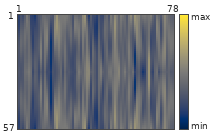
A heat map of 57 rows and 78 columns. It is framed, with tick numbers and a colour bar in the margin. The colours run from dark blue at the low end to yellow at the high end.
Average level on the scale: 40%. Grain: streaks running down. Mirror symmetry: top to bottom.
